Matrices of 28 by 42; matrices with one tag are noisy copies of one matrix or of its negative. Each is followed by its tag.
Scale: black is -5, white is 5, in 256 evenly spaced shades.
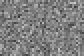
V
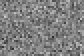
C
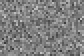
C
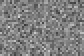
V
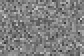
C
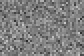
C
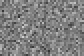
V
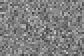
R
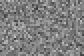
C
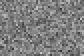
C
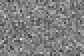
C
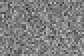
R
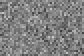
R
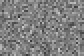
V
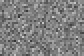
V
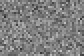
C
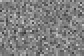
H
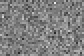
R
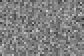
H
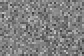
R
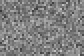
C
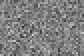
V
